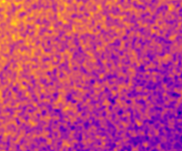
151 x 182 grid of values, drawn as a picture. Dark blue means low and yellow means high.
Grain: blotchy. Slope: up to the top left. Mirror symmetry: none. Odd rows or columns: none. Ninth with the highest average: top left. Stripes: none. Ninth with the lowest average: bottom right. Histogram: bell-shaped.
